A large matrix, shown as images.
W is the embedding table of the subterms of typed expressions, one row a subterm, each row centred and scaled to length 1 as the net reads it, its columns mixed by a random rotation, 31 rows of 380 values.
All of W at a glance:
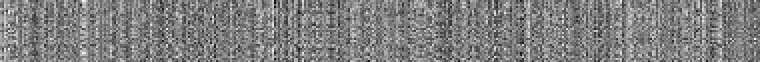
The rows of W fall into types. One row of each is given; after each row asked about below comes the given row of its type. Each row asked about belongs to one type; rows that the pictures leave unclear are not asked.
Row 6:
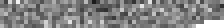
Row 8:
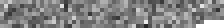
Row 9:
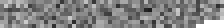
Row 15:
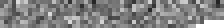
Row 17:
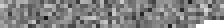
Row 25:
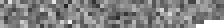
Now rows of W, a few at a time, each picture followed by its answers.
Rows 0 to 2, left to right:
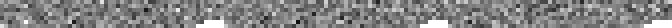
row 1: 25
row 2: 6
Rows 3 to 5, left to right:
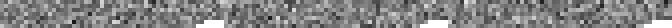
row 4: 8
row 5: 15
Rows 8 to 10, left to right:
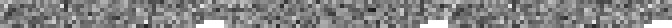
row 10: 8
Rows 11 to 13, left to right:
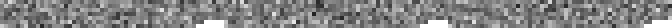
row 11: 25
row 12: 25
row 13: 6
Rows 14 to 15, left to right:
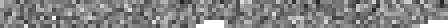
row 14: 17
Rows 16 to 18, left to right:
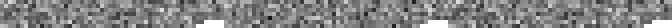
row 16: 25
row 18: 25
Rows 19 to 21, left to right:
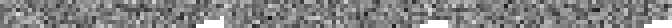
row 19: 9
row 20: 17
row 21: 9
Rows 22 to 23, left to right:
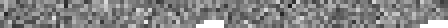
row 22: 8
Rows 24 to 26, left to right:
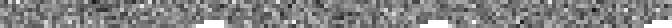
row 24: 6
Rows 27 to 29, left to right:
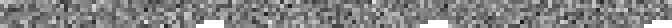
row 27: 8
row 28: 6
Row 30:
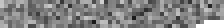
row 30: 17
